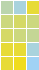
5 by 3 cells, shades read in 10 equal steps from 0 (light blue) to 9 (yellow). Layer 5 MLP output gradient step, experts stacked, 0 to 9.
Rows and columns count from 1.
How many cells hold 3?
1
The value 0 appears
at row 5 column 3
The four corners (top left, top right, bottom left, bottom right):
3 8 8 0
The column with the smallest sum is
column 3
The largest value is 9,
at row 5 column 2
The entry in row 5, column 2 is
9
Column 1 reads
3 5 6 8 8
